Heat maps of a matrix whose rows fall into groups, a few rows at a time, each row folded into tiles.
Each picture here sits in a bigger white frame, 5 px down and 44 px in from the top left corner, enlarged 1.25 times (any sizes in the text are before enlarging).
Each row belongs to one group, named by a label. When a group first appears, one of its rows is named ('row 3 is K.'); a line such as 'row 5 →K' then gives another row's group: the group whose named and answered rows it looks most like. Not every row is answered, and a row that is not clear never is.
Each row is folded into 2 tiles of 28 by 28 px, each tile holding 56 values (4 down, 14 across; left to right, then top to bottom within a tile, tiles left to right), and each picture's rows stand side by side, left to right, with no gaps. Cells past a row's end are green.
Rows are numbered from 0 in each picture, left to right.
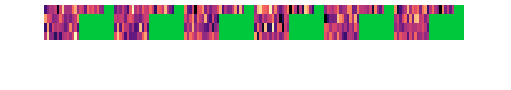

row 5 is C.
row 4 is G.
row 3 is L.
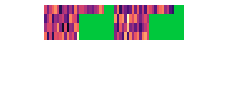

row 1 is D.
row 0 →G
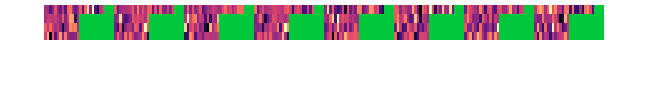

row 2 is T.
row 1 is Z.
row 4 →D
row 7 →L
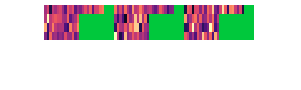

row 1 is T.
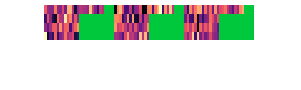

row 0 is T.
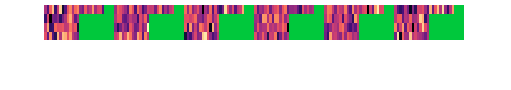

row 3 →C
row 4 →L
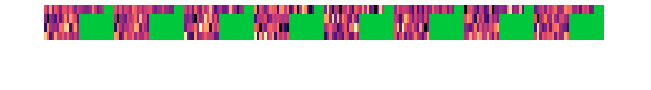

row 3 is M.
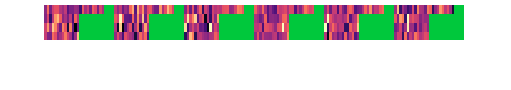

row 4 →T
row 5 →D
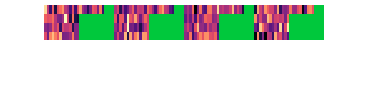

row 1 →D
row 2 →D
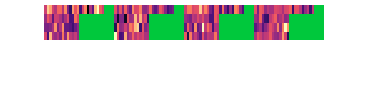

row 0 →L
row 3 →Z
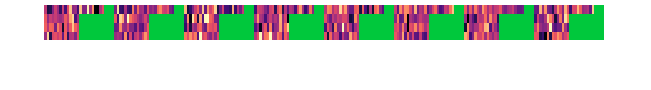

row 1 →D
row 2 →C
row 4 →L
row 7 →G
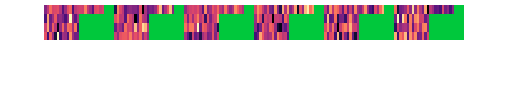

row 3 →L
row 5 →C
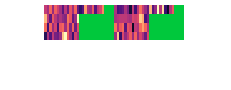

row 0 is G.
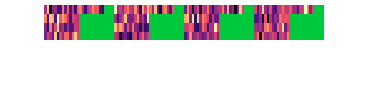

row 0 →D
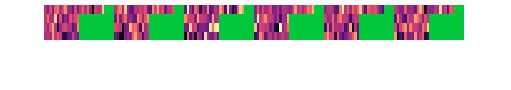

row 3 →T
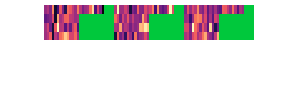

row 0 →D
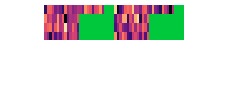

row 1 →C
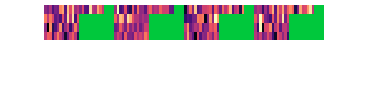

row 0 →Z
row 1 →D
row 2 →G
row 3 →Z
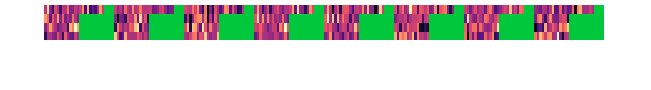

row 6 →T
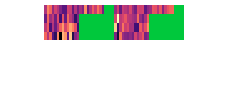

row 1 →T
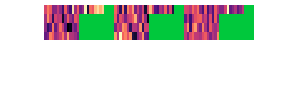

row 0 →L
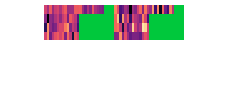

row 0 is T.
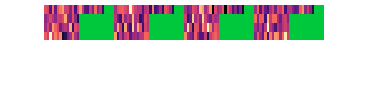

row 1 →L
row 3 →D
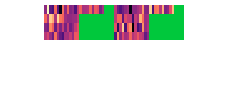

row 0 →D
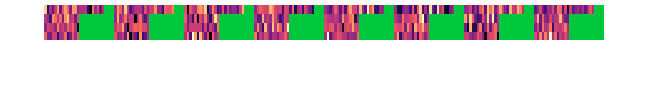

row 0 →C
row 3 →L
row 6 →Z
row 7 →C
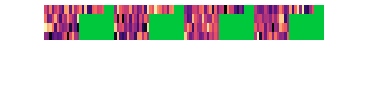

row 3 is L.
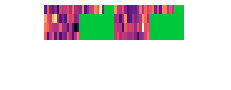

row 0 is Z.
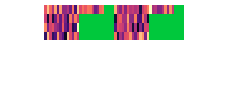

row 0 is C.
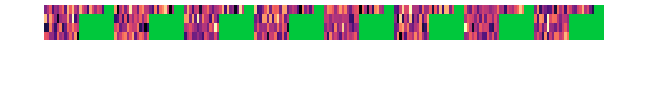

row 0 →Z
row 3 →C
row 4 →L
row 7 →D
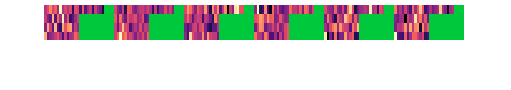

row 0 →L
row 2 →L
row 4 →T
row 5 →T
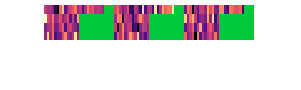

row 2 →Z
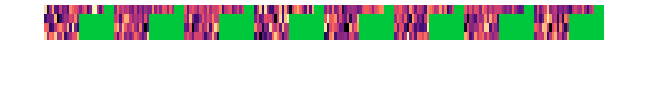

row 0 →M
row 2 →Z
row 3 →G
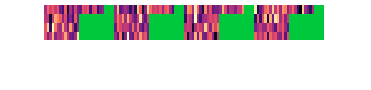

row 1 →D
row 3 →C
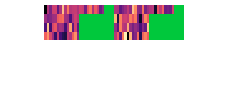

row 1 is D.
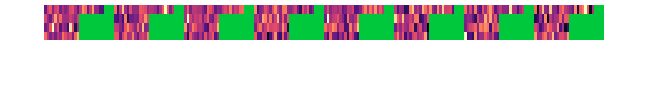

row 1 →M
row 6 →T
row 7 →M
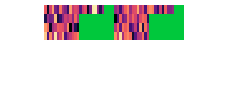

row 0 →M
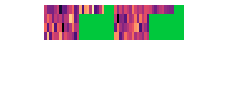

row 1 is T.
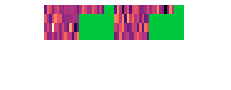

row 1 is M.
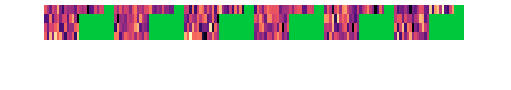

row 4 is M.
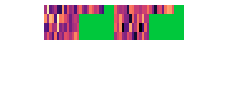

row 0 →D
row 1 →Z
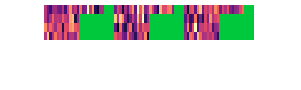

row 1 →Z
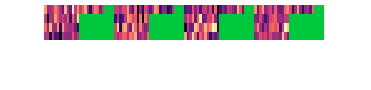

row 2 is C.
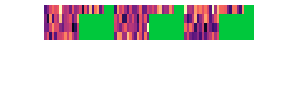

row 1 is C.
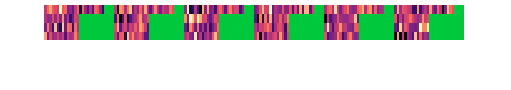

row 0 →L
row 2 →D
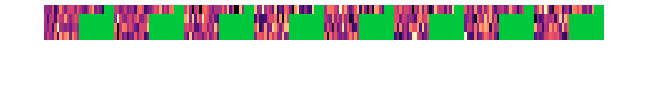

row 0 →D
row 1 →T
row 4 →L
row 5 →G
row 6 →T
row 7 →G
